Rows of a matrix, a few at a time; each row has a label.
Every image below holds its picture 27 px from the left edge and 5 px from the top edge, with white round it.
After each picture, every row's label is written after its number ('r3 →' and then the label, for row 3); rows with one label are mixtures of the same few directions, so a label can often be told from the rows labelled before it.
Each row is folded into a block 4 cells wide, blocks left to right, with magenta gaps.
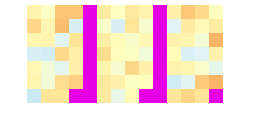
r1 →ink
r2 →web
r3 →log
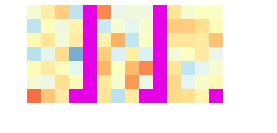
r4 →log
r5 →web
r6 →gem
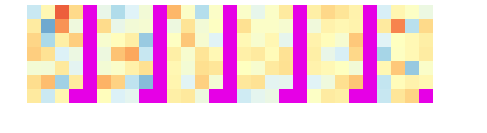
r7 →web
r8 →log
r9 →web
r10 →log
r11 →log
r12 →web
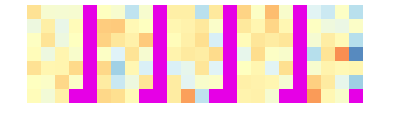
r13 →web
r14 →gem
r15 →web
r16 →gem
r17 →log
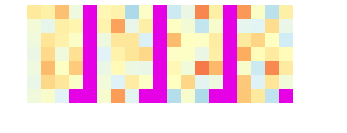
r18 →gem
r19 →web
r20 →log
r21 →web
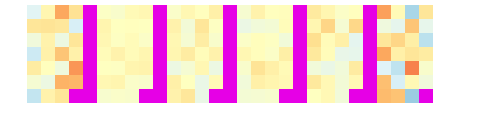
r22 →ink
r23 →log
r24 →web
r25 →gem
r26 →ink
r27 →web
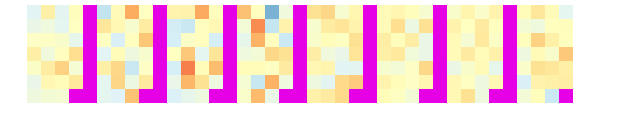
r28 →gem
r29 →web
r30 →gem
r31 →web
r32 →log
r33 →ink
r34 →web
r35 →gem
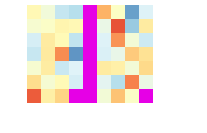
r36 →log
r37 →web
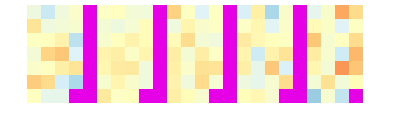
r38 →log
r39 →ink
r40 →web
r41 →gem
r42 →log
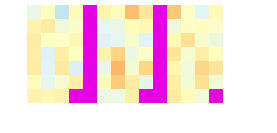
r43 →gem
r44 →gem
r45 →web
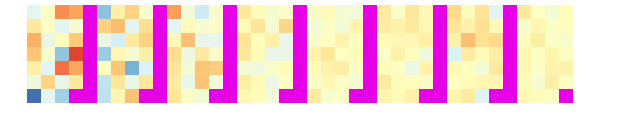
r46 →log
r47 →web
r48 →web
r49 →ink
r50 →ink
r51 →gem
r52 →gem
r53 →web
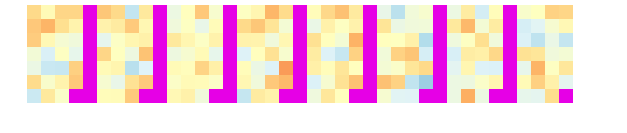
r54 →ink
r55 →log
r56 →log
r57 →ink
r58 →log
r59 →log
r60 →web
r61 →gem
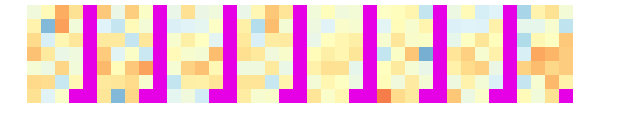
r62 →web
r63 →web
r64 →gem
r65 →web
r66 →ink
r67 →log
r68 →ink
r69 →ink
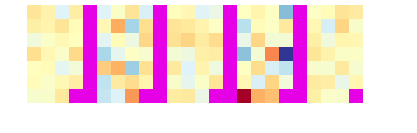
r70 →log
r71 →web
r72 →gem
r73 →log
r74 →web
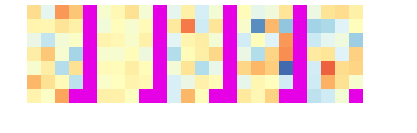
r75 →gem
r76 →log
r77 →web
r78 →ink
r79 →gem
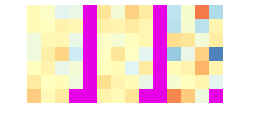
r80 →log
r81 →gem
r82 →log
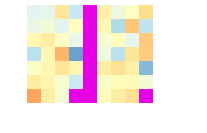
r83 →log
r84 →ink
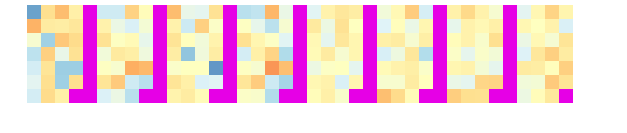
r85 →web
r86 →log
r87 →ink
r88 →log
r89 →web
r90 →log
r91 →log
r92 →ink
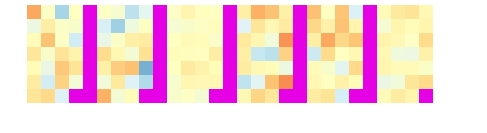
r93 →web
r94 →ink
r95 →gem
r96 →log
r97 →gem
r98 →log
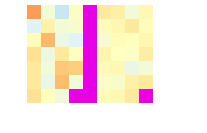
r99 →web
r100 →log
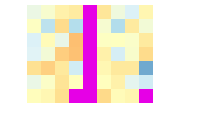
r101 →ink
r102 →ink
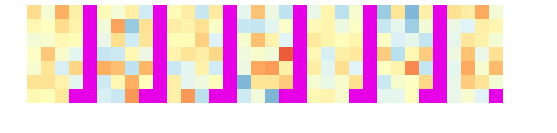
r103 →gem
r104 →web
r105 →web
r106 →gem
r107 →gem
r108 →gem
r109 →gem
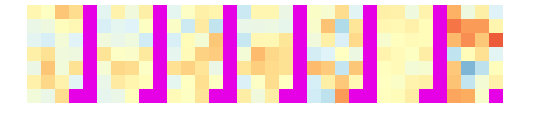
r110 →gem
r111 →gem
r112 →ink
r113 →ink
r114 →web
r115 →log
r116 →gem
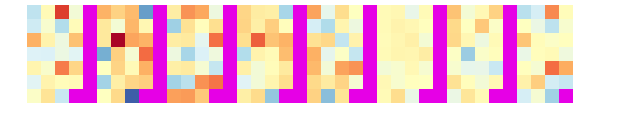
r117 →log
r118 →gem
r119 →log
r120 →gem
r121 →web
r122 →web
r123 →ink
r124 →log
